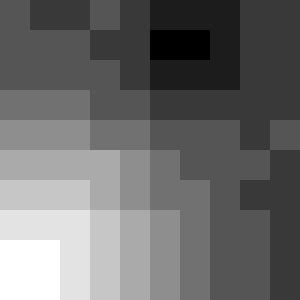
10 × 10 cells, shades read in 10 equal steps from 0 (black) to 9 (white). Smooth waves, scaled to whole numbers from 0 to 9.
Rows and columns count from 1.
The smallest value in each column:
3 2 2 2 2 0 0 1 2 2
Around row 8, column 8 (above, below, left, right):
3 3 4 3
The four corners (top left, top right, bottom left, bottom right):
3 2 9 2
